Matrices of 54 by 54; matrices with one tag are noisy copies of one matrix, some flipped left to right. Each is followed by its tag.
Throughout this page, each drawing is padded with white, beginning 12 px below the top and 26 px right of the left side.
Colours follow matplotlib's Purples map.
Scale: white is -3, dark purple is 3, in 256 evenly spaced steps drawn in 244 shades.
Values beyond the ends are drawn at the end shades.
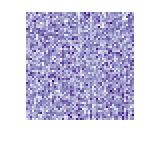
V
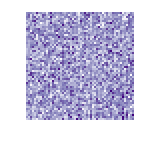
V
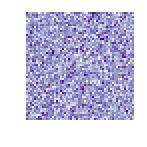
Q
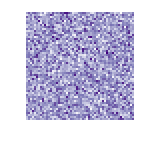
Q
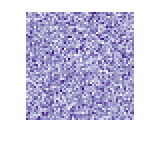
Q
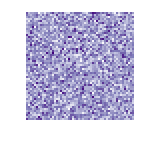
Q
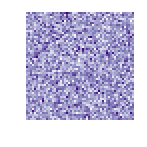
Q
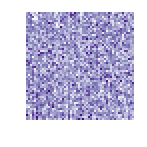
V
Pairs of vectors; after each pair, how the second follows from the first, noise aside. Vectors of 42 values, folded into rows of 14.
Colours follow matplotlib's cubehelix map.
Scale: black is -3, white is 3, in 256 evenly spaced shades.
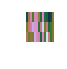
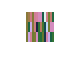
shuffled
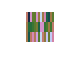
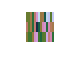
shuffled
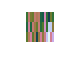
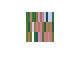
shuffled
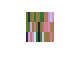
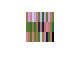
shuffled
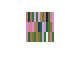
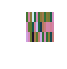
reversed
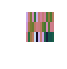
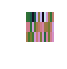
reversed
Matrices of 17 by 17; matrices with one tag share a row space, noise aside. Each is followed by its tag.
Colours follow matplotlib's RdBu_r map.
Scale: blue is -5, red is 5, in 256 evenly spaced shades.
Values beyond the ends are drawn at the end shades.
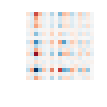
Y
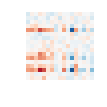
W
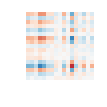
W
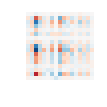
Y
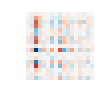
Y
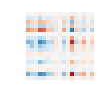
W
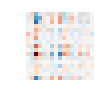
Y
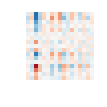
Y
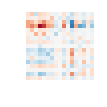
W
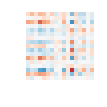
W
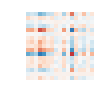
W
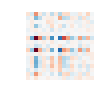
Y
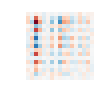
Y
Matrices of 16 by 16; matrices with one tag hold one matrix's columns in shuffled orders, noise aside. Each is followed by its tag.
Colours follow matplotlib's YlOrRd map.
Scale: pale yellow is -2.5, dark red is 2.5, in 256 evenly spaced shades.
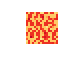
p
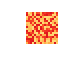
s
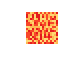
p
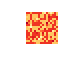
p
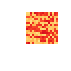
s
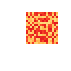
s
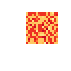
s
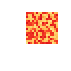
p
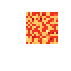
s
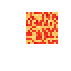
p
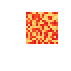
p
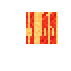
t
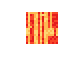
t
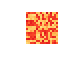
p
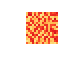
s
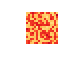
p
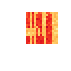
t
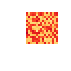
s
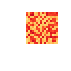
s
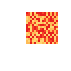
s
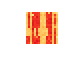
t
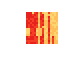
t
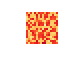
p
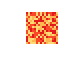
s
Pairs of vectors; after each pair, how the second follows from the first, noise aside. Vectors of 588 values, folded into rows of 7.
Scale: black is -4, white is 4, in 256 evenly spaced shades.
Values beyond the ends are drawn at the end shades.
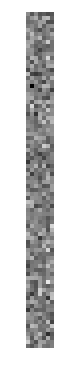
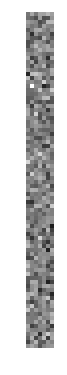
negated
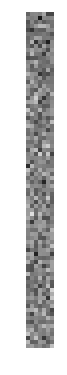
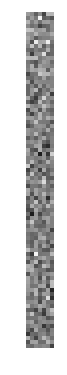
negated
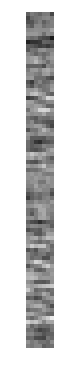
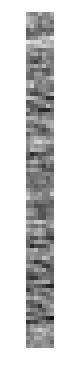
negated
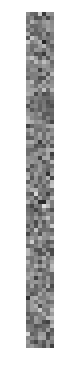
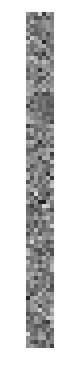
copied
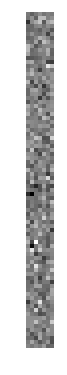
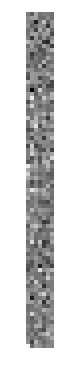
shuffled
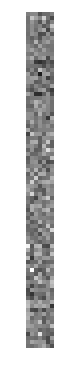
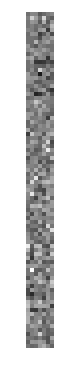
copied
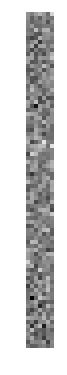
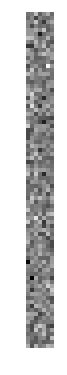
shuffled
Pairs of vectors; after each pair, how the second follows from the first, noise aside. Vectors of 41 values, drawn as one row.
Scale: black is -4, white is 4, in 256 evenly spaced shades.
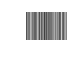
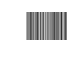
negated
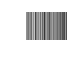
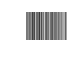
negated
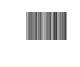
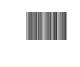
copied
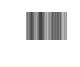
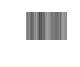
shrunk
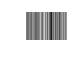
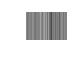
shrunk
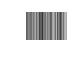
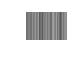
shrunk
